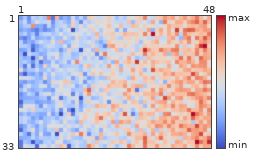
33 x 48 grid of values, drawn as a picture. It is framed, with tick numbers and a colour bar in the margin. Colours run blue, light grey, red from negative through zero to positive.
The histogram is bell-shaped. The field climbs toward the right. No single row or column stands out from its neighbours.
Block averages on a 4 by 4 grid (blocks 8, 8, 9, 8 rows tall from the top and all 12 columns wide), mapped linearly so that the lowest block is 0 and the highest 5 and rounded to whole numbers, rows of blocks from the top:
0 2 3 5 | 0 2 3 5 | 0 2 3 5 | 0 2 4 5
